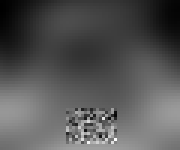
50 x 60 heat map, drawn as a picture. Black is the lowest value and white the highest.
Roughest part: bottom middle. Slope: up to the bottom. Odd patch: rougher, in the bottom middle. Histogram: bell-shaped.
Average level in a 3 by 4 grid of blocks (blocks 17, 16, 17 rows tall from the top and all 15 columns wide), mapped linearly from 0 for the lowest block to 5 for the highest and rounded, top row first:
0210 / 3223 / 5445
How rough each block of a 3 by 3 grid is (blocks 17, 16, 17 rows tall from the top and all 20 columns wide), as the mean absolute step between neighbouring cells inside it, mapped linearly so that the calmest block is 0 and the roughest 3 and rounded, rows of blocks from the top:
0 0 0 | 0 0 0 | 0 3 0
